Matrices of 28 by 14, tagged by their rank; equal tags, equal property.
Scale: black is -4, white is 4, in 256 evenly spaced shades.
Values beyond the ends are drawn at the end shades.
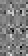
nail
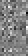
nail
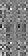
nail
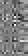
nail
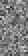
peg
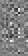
nail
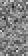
peg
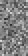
peg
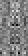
nail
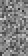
peg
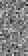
peg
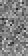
peg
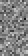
peg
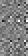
nail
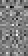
nail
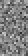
peg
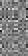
nail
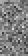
peg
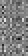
nail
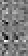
nail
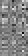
nail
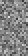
peg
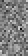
peg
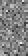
peg
